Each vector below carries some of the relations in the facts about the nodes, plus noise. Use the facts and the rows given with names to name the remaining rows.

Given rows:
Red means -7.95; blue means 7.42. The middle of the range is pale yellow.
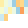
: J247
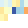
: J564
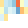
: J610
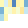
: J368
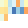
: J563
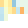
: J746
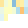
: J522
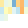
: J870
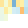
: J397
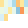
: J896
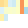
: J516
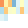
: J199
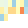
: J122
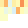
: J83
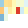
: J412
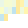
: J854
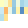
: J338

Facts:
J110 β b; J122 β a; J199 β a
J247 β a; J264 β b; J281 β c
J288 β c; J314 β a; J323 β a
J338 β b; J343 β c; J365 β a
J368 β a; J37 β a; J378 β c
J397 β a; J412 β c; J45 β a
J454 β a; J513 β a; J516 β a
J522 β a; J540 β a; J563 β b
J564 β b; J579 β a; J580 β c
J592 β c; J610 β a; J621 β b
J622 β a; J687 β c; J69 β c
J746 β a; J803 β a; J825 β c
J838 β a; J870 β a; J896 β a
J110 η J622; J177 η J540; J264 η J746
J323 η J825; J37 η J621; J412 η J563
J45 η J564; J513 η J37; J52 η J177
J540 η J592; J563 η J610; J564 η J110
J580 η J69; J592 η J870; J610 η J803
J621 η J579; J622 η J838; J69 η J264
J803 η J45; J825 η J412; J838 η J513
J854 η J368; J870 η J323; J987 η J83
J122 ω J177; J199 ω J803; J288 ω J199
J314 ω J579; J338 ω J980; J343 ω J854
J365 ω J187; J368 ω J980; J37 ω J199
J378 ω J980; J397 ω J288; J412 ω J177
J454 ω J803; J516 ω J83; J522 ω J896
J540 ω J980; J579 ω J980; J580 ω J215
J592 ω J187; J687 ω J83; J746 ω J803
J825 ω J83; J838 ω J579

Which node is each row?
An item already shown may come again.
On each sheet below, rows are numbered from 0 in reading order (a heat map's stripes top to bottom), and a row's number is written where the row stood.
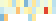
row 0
J980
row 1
J177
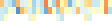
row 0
J803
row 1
J45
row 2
J199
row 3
J516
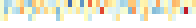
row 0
J622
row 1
J69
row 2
J368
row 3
J687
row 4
J513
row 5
J621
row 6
J592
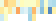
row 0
J343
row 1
J338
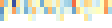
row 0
J579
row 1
J37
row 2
J610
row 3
J516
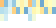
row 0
J838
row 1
J314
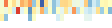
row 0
J825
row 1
J579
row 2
J580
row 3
J838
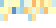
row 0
J264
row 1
J281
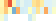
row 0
J288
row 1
J580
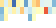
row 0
J368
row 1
J378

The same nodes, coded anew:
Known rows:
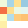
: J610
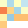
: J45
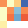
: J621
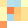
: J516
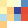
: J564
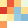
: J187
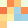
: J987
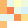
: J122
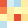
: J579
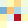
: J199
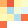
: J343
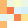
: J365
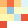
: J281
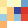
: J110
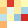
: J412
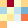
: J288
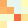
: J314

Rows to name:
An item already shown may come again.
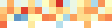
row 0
J83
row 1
J838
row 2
J540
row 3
J513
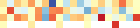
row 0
J37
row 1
J621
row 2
J610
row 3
J199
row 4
J69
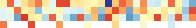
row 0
J825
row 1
J281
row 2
J592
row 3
J563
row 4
J177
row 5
J368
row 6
J338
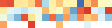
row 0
J592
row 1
J687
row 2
J264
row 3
J980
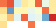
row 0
J378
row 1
J825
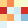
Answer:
J980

